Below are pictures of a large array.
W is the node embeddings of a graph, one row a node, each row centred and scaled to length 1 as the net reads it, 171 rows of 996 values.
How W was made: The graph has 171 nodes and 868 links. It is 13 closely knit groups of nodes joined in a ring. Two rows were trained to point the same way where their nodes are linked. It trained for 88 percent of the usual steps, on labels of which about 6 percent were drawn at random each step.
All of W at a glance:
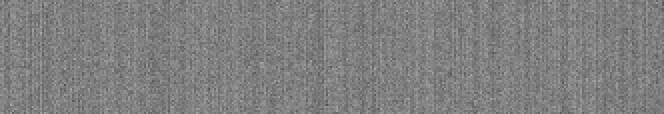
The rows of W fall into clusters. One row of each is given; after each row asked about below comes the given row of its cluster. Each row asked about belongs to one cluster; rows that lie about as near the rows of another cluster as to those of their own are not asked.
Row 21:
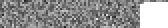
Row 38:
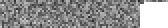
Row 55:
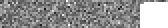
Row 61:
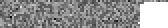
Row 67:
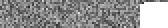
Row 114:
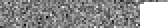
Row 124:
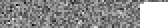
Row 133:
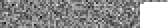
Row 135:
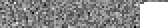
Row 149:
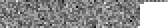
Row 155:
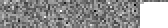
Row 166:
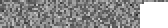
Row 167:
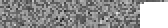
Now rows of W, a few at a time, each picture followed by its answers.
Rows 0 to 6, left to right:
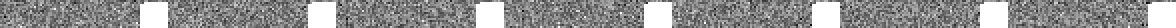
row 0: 124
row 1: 21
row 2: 67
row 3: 135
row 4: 61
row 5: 61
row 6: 67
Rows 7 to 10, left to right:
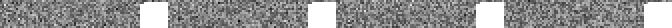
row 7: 135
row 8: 67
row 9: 133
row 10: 167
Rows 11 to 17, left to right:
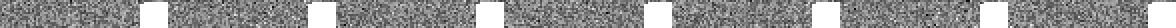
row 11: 67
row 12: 166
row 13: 61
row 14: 124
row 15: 61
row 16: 167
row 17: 135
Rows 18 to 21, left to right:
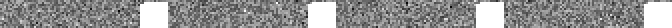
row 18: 38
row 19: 114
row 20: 166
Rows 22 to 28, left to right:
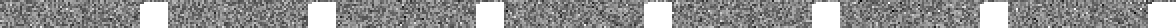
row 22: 166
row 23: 155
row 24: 124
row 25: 133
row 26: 21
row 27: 114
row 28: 166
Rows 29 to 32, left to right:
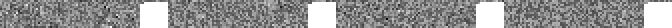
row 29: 67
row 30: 135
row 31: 21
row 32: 155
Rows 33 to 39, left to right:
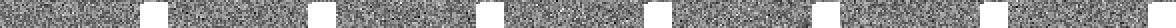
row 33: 61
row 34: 149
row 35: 135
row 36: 166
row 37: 21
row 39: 155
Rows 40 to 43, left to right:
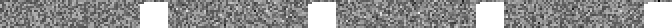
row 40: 166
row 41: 55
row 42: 38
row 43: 133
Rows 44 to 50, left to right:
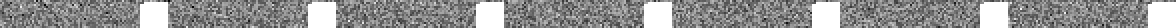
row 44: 61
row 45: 61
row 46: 133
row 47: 133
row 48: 38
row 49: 155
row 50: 61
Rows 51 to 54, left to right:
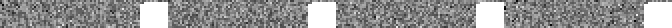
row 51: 135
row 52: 61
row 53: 133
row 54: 135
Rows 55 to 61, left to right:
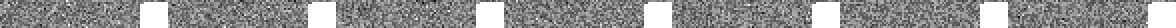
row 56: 38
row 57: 155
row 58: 38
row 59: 67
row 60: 124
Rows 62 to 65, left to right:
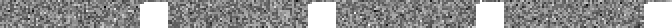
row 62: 67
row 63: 114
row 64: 149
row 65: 21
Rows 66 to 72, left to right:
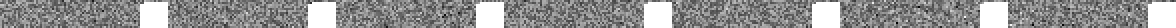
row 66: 38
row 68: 149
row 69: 124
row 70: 55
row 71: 114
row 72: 124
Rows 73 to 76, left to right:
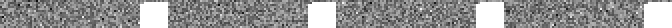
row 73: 149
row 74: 167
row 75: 21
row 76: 114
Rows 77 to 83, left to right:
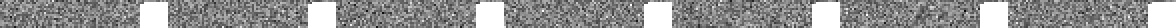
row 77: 61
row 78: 67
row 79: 61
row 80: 38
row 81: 67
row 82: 167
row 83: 167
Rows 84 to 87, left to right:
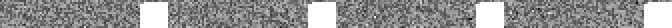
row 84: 124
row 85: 67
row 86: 114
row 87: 114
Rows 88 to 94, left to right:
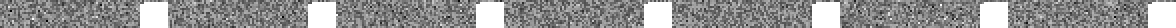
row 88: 38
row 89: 38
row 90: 135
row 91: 149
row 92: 124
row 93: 55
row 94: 135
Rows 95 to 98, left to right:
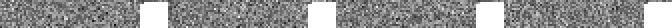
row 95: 167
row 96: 61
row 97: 167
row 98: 135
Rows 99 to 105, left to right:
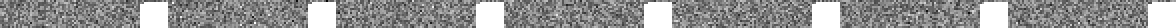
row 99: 55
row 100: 55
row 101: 133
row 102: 55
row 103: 149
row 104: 114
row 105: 38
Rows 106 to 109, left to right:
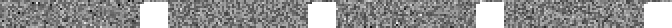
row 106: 21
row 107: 166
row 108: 133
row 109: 67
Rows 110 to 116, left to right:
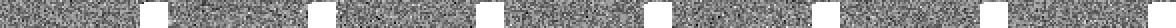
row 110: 67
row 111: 114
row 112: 67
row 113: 135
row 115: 21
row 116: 124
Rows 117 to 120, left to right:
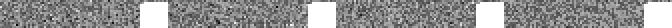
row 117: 114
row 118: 61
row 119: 155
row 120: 114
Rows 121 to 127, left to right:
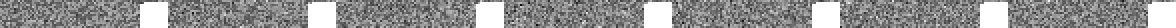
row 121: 167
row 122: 167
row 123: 114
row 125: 55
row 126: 61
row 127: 38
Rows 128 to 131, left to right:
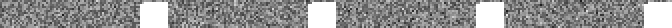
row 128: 21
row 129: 55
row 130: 114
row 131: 38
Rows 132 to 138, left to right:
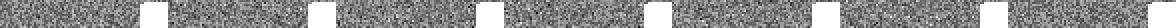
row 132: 133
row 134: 155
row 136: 155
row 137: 38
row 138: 166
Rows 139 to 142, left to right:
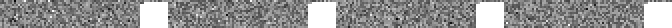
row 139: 38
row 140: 149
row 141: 155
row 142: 124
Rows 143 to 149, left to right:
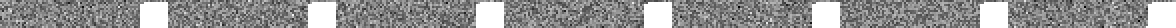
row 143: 155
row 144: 21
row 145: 133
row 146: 167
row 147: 135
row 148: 167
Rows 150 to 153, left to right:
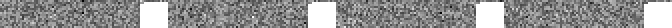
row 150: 155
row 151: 155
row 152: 124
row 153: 55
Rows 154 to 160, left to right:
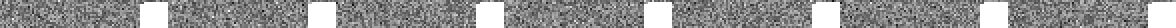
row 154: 67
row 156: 135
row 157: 155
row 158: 166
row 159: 61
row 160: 167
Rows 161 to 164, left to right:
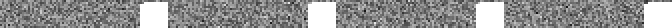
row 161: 67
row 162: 124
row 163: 124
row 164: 135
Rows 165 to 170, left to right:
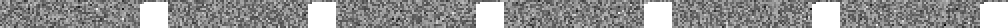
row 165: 67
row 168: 149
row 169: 135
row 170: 135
